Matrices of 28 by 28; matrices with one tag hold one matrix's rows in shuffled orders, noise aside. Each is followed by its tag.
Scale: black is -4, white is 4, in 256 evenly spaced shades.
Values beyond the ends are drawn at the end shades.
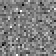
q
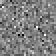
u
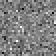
q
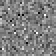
u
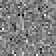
u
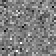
q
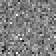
q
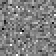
q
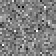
u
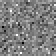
q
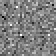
q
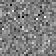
u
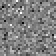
q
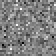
q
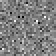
u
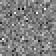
u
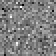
q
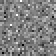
q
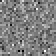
u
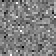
q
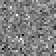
q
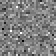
q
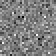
u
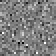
u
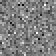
u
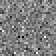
u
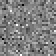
q
